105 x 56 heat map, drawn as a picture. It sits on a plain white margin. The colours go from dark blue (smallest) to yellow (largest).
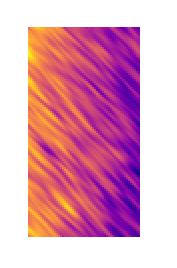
There are no lone odd cells. The grain runs diagonally down to the right. There is an overall slope up to the left. The ninth with the lowest average is the bottom right. On average the colour sits 50% of the way up the scale.
